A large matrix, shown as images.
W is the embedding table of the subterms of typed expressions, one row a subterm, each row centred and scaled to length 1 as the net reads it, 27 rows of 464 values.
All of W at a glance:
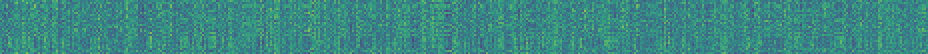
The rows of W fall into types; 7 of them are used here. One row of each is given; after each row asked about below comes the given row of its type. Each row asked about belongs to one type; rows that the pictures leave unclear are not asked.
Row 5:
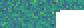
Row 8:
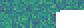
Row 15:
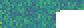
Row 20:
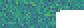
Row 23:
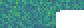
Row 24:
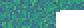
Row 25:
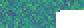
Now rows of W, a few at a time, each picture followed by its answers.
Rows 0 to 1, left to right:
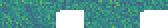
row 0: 23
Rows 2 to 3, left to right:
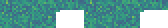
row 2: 8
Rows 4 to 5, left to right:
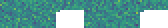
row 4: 25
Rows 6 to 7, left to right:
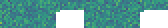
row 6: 15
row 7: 24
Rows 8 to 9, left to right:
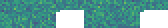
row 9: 23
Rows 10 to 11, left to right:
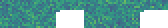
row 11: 8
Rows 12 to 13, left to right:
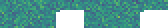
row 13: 20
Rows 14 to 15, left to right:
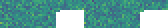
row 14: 5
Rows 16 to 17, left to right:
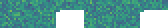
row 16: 5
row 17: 8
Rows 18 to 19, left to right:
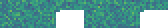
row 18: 5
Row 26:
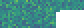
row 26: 23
